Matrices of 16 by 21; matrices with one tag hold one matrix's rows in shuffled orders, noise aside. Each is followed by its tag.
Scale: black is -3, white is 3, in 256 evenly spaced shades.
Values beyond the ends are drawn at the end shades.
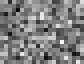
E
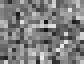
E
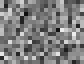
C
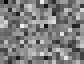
E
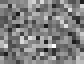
E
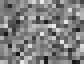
E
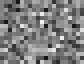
E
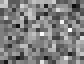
E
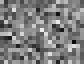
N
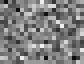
E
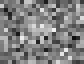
E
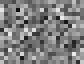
C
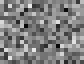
C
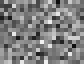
N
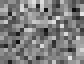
E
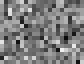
C
